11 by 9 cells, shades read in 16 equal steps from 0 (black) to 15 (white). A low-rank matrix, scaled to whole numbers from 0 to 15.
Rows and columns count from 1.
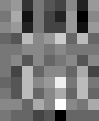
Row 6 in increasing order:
5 5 6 7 7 8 8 8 8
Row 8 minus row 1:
-2 -4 8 1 4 10 -1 9 -2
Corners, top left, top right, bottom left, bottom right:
8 9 7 6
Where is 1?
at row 2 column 3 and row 3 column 8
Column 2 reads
9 10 9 5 7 8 4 5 5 8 6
